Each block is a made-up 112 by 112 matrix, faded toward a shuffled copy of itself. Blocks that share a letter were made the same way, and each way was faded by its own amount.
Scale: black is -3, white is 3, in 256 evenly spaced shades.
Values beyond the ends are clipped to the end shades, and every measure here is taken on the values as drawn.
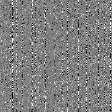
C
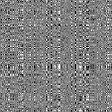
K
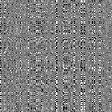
K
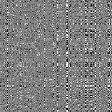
K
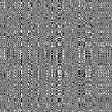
K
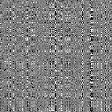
K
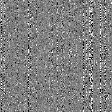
C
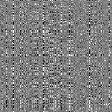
K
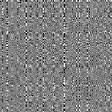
K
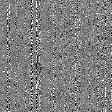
C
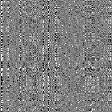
K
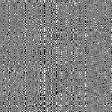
K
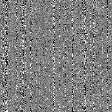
C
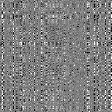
K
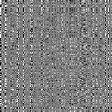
K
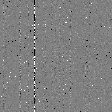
C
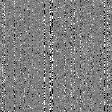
C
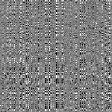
K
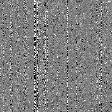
C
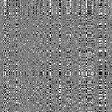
K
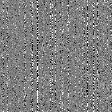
C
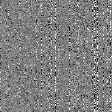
C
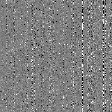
C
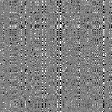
K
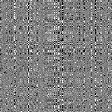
K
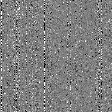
C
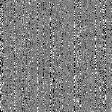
C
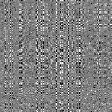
K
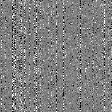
C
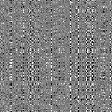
K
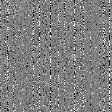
C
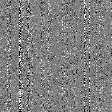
C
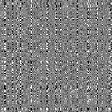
K
